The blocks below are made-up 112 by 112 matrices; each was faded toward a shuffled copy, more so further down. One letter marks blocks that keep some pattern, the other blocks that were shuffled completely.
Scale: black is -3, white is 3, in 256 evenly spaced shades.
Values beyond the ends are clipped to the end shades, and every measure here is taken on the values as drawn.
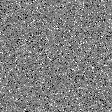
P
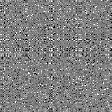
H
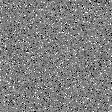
P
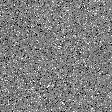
P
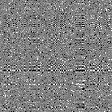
H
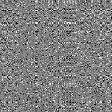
H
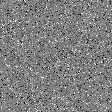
P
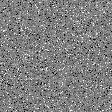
P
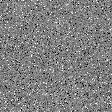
P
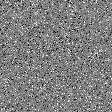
P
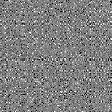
H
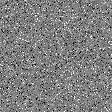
P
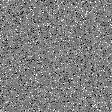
P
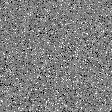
P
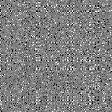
H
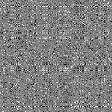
H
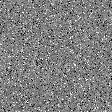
P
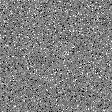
P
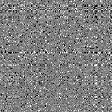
H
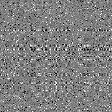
H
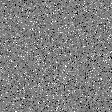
P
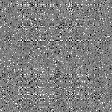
H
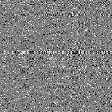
H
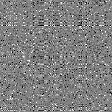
H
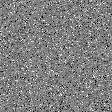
P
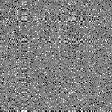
H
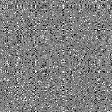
H
